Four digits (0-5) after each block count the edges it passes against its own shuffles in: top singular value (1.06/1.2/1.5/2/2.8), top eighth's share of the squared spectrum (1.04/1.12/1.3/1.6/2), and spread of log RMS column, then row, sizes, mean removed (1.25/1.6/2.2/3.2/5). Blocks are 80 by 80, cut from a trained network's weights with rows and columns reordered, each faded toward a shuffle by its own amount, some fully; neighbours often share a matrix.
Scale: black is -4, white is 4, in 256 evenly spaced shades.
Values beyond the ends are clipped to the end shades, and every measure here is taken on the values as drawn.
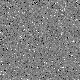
0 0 0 0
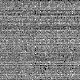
4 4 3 2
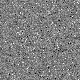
0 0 0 0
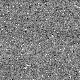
1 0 0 0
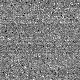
2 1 0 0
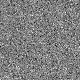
0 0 0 0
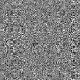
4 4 3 2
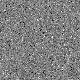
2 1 0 0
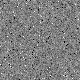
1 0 0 0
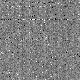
2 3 0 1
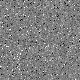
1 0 0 0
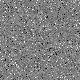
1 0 0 0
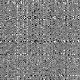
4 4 2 3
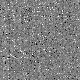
2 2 0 1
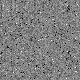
2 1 0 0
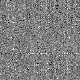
3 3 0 2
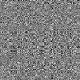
4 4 2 3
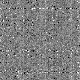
3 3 1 2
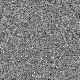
0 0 0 0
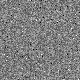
1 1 0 0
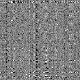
4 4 2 2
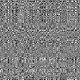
4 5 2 3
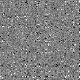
3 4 2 2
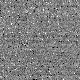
2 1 1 0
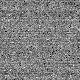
3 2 1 0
